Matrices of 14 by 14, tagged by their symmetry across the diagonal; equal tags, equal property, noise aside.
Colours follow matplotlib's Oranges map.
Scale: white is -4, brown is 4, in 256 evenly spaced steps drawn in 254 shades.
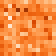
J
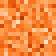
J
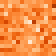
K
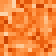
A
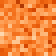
K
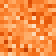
K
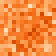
A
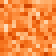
J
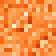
A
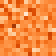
J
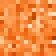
K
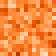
J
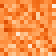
K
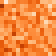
J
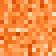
K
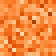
J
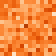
A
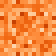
A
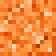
A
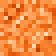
A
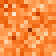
A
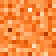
J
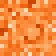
A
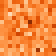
K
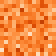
K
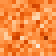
J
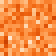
K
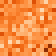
A
